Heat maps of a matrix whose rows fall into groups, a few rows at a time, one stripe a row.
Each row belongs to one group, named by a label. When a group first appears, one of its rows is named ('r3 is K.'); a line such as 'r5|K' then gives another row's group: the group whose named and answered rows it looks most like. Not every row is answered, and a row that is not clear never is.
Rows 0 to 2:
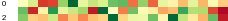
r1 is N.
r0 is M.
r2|N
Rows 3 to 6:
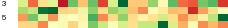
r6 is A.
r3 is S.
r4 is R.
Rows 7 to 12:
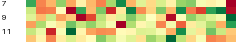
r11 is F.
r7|N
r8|S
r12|A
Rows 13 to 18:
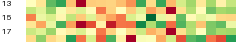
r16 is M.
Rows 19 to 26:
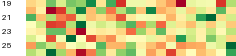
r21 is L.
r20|M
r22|M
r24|F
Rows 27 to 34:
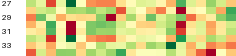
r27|F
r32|F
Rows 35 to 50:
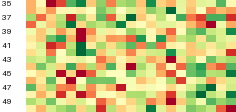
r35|M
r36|A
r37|S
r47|L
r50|N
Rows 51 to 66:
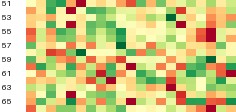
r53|A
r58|M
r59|L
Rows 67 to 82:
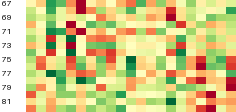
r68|R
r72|F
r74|F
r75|S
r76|S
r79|N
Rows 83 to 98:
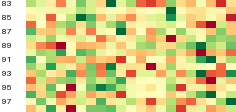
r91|L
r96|L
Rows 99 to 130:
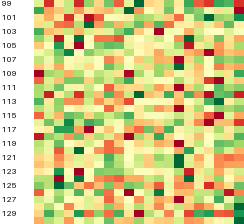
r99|S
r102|M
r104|F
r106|R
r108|A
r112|S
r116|R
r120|F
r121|A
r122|A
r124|F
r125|R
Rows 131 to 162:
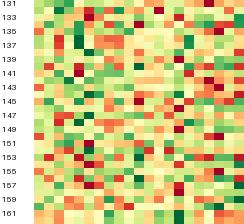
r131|R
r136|F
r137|F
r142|R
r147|M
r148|F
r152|M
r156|S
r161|A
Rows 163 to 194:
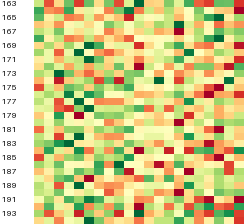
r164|N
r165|L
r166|A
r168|L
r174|M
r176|R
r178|M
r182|F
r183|R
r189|F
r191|R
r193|S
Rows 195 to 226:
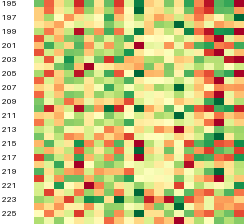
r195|S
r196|S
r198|A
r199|S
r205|S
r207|A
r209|L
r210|S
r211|A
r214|L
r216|S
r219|L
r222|S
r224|A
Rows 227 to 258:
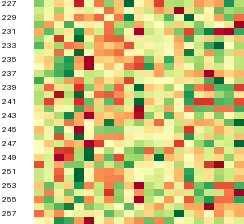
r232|F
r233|L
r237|R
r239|S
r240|F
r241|S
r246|F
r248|M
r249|M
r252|F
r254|N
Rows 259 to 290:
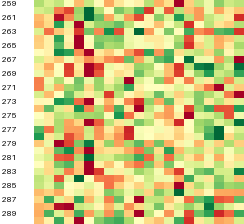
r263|S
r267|N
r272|N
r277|L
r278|L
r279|M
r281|M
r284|F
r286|A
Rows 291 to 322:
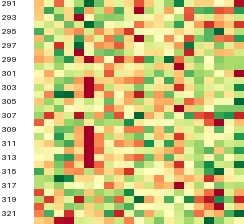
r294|R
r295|L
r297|F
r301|N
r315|L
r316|R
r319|S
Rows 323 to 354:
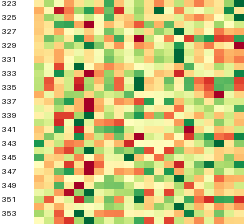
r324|M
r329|R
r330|A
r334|S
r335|S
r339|M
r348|A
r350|M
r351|S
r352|A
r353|F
